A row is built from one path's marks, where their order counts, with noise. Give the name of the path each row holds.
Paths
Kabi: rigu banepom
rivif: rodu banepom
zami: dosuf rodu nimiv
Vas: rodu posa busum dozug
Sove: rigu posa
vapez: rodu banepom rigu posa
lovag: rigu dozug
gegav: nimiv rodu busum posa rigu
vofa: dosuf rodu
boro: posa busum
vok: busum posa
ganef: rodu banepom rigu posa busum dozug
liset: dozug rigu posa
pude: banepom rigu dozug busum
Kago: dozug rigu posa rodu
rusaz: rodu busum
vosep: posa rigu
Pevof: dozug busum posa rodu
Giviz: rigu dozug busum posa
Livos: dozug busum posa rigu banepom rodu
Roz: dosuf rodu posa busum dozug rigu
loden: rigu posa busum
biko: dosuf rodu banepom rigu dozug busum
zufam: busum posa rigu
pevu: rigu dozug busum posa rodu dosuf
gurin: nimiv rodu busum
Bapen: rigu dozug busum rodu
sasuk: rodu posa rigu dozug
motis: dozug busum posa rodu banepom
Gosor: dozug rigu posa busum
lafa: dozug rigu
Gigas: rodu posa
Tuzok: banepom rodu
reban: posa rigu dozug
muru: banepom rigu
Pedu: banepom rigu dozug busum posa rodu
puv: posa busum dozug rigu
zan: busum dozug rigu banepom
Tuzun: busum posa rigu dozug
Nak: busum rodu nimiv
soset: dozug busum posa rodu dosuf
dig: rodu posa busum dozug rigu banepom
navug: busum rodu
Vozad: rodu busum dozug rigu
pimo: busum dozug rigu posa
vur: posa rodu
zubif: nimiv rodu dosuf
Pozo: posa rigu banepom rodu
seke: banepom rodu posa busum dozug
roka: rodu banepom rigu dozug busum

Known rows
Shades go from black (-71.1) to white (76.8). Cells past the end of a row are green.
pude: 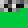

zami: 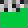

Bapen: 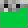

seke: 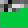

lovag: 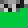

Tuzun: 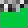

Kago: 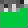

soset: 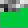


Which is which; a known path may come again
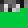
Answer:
reban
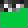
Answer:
vur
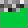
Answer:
pimo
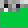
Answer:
Bapen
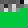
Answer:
Kago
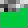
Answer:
soset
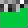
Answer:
Tuzun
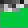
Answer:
sasuk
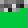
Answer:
Gosor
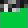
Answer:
Sove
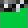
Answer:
boro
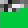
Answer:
seke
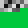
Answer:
roka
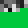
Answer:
liset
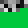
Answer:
lovag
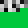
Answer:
zami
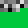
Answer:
puv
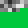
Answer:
dig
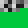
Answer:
pude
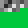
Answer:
ganef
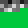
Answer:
vapez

